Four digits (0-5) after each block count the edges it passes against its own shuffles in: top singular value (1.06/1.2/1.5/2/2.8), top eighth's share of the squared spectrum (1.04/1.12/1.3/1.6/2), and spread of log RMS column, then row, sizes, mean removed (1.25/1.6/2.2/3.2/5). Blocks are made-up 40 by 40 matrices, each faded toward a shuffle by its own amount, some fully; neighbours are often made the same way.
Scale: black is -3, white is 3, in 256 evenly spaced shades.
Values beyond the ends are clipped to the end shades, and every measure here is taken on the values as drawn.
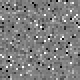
0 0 0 0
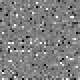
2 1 1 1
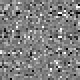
3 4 2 2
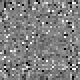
3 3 1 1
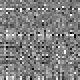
4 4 2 3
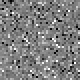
0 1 0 0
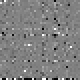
4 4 1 2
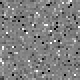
0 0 0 0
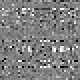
4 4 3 3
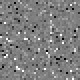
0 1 0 0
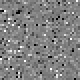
1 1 0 0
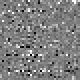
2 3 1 2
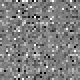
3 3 2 2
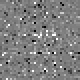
2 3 1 0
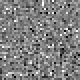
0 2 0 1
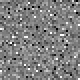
0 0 0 0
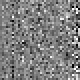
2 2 3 0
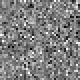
1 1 2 0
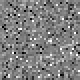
1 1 0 0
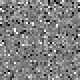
2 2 1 1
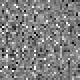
3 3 1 1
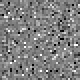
0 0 0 0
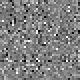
3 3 1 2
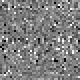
2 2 1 1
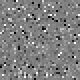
0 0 0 0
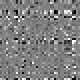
4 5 3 3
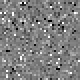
2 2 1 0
